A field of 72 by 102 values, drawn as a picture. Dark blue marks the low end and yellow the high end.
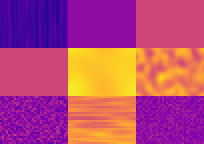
It is made of 3 by 3 panels. Panel 1,1: very low, streaked downward, faint in contrast. Panel 1,2: low, flat. Panel 1,3: middling, flat. Panel 2,1: middling, flat. Panel 2,2: very high, smooth, faint in contrast. Panel 2,3: high, blotchy. Panel 3,1: low, fine-grained. Panel 3,2: high, streaked across. Panel 3,3: low, fine-grained, faint in contrast.
